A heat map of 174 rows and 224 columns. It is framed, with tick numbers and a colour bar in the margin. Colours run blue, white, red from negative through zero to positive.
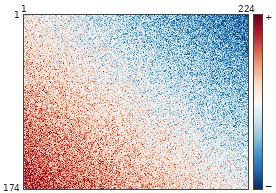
The bottom left is the ninth with the highest average. Values rise toward the bottom left. No row or column stands out. The top right is the ninth with the lowest average.
